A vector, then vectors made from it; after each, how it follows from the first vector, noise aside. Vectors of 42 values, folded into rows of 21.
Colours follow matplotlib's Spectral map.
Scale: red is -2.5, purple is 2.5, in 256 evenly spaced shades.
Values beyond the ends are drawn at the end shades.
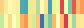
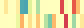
partly zeroed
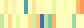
partly zeroed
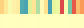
partly zeroed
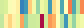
sign-scrambled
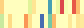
partly zeroed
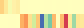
partly zeroed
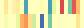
partly zeroed
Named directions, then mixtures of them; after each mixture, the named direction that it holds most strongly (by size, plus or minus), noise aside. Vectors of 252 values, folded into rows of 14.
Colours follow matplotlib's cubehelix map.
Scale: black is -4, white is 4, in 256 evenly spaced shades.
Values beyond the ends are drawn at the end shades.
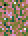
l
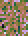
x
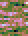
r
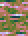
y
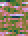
y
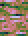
y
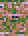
y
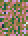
x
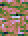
y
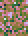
l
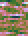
y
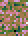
x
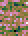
r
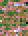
r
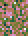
l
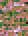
r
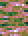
r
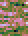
r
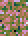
x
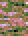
r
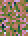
x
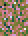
l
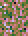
l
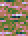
y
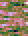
r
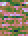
r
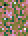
l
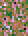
l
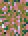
x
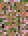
x
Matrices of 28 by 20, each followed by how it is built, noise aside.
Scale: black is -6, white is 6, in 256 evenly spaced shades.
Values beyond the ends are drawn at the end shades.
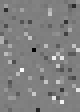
sparse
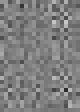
low rank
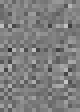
low rank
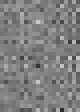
low rank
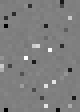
sparse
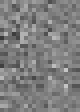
low rank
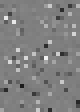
sparse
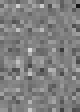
low rank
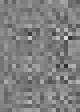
low rank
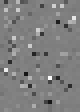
sparse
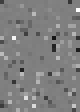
sparse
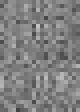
low rank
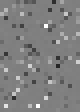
sparse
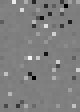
sparse
